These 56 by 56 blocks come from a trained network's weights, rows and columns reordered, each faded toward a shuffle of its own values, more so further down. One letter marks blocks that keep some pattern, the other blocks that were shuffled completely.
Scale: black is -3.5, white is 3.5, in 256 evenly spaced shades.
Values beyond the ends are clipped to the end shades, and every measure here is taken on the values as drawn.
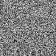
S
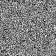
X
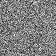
X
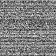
S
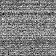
S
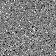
X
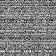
S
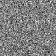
S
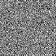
S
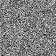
X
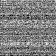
S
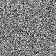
S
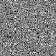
S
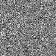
S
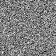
X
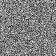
X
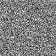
S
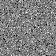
X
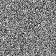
X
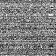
S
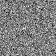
X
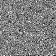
S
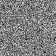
X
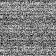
S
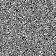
X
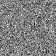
S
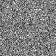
S
